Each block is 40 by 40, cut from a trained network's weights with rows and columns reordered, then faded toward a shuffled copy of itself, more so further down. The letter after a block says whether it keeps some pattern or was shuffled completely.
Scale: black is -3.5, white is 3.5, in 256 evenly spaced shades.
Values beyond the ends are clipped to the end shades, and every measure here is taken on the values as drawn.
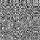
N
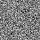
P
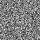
P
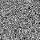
N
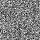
P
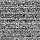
N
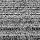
N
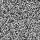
P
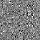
N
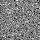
P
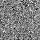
P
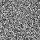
P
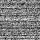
N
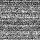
N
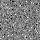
P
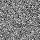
P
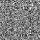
N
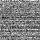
N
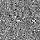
N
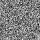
P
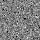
P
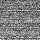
N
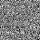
N
